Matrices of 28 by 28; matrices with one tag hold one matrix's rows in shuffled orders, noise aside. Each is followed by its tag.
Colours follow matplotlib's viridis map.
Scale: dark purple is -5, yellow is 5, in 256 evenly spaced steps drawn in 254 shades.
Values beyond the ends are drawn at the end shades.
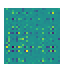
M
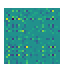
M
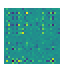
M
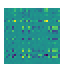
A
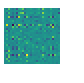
M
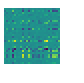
A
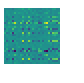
A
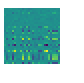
A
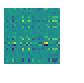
A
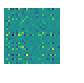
M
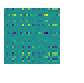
A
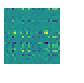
A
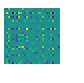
M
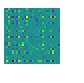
M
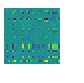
A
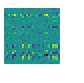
A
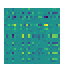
A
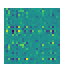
M
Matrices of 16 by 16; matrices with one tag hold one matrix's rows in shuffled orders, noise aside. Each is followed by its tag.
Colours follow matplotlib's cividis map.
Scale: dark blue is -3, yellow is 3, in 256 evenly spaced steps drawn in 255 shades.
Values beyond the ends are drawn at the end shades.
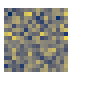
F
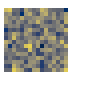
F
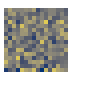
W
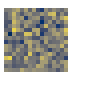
F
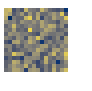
F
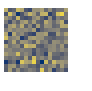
W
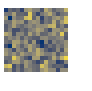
F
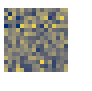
W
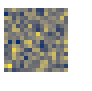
F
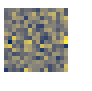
F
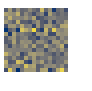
W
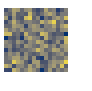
F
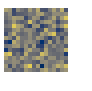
F
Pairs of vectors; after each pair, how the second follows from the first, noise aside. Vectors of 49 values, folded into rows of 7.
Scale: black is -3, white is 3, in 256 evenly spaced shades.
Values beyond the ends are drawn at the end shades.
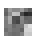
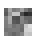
copied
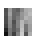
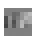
partly zeroed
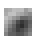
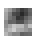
wrapped around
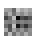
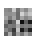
wrapped around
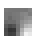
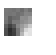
copied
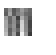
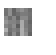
shrunk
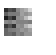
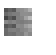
shrunk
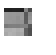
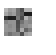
wrapped around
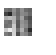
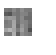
shrunk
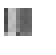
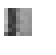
negated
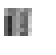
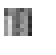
negated
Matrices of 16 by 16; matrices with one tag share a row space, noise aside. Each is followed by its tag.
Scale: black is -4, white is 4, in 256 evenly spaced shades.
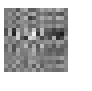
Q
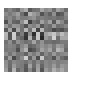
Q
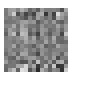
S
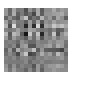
Q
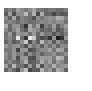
Q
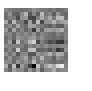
Q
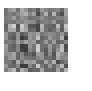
S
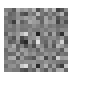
S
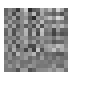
Q
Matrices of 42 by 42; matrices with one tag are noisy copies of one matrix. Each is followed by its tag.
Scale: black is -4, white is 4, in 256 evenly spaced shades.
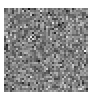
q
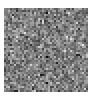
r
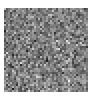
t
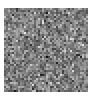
r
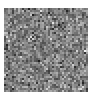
q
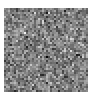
r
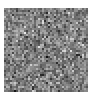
r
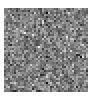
r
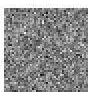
r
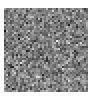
t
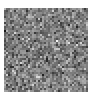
t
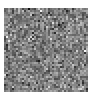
q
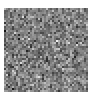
t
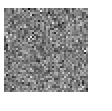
q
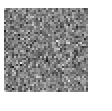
t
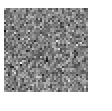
t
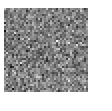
t
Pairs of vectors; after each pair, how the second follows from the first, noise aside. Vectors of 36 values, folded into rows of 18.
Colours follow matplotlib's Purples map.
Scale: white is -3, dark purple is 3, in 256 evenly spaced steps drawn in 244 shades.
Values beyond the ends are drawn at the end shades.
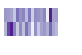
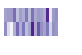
negated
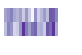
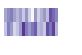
copied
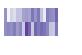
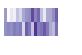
copied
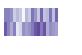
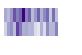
negated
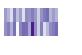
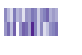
copied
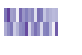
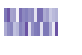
copied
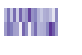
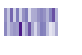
negated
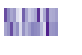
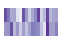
copied
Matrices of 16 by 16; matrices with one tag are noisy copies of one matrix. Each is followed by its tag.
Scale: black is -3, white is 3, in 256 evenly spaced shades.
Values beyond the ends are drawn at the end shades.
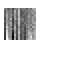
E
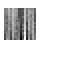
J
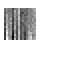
E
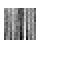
J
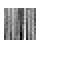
J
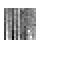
E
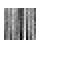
J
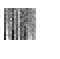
E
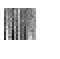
E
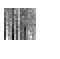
E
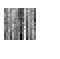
J
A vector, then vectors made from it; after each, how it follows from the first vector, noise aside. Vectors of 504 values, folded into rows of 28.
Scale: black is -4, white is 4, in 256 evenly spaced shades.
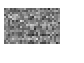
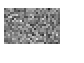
sign-scrambled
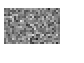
sign-scrambled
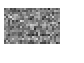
copied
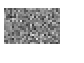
sign-scrambled
